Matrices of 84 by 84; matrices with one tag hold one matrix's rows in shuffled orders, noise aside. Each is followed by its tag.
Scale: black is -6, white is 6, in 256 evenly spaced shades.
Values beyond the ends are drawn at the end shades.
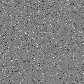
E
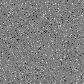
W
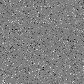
E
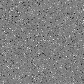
E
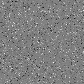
E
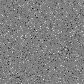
W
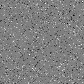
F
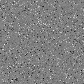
E
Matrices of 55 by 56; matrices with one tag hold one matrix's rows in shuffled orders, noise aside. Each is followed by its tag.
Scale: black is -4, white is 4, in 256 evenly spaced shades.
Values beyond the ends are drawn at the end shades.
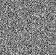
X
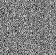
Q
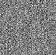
X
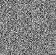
X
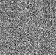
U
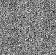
U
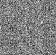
U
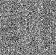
U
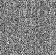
Q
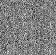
Q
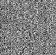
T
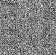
U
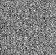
T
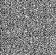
T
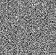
X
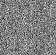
Q
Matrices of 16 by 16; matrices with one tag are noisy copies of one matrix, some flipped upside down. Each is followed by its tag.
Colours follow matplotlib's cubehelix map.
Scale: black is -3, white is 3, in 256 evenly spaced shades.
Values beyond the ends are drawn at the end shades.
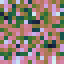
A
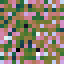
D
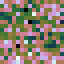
A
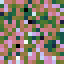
A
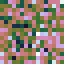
D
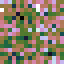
D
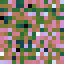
D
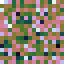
D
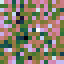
D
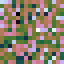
D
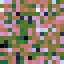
D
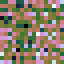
D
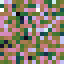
D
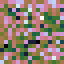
A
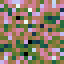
A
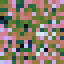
D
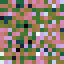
D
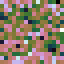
A
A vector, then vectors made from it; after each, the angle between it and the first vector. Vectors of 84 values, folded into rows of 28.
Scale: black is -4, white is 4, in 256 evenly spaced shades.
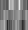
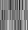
partly opposed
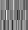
orthogonal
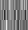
orthogonal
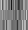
partly opposed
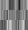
nearly opposite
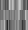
nearly parallel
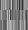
partly opposed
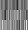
orthogonal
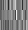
orthogonal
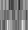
nearly opposite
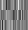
orthogonal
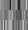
partly opposed
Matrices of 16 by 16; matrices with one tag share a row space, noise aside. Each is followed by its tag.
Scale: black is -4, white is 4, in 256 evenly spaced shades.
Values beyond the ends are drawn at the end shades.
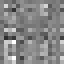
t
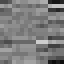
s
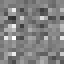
t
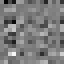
t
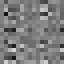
t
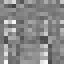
t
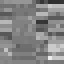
s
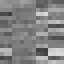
s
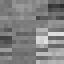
s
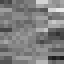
s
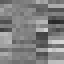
s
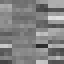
s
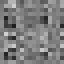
t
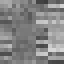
s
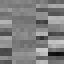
s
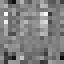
t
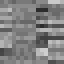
s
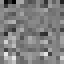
t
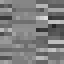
s
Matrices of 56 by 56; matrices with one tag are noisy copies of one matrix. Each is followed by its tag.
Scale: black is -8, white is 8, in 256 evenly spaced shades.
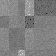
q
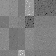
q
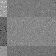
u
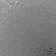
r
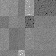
q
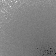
r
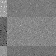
u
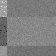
u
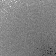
r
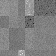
q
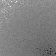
r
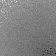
r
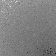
r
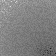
r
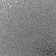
r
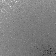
r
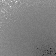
r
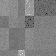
q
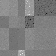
q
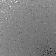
r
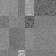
q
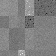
q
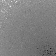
r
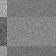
u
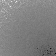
r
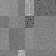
q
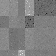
q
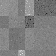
q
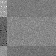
u
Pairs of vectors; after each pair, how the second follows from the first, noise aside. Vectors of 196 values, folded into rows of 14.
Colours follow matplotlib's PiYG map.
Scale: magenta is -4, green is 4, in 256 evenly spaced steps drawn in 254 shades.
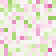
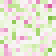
sign-scrambled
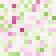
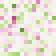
sign-scrambled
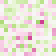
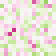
shuffled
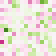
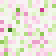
shuffled
